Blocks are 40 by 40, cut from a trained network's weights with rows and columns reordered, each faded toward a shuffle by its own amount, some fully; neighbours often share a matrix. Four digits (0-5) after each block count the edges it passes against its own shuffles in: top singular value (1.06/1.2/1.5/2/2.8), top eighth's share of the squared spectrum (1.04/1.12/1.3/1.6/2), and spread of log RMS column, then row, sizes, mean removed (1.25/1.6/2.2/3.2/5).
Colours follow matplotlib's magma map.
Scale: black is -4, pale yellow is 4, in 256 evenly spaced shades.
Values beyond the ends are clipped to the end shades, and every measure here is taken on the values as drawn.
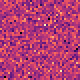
0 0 0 0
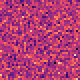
0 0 0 0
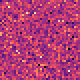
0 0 0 0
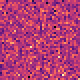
0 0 0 0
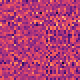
3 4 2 2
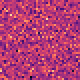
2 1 0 0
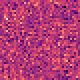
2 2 1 0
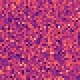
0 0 0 0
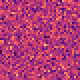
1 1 0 0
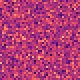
0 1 0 0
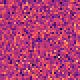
0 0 0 0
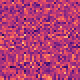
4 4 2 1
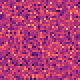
1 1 0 1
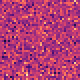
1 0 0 0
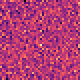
3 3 1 1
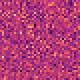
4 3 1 2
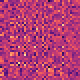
4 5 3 2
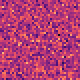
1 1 0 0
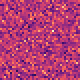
1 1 0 0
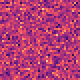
3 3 1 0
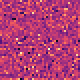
2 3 0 1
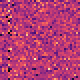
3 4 1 1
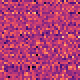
4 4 1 2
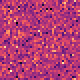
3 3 1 0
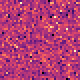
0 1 0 0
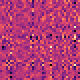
4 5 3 2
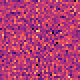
3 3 1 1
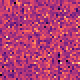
2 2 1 0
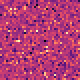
0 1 1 0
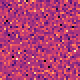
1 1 0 0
